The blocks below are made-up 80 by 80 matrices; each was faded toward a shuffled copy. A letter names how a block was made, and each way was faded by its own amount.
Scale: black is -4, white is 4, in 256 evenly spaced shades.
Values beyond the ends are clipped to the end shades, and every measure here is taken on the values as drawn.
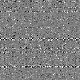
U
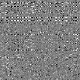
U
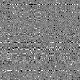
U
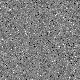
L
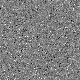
L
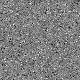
L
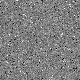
L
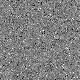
L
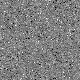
L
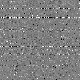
U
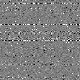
U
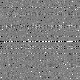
U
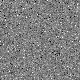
L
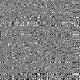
U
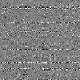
U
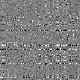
U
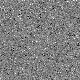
L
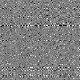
U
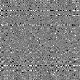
U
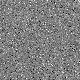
L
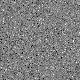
L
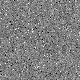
L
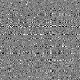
U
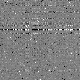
U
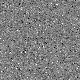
L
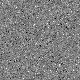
L
